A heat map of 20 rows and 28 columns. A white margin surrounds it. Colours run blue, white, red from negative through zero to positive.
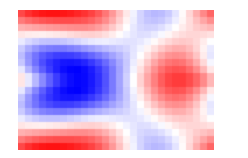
Ninth with the lowest average: middle left. Mirror symmetry: top to bottom. Lone odd cells: none.
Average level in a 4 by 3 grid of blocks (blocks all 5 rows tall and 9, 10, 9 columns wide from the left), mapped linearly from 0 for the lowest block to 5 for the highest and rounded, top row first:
543
015
015
543
